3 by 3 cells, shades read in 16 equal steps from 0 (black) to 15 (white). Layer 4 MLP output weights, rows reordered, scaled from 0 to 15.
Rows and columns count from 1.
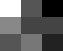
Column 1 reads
15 8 5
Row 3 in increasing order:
2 5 7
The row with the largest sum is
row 1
